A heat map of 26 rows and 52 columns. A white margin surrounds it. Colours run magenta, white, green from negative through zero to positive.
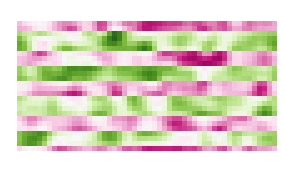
Slope: none. Lone odd cells: none. Stripes: horizontal, repeating 4 times.
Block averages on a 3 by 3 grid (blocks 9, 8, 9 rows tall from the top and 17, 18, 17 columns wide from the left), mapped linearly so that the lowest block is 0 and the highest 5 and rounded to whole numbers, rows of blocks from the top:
2 2 0 / 5 5 3 / 3 2 3
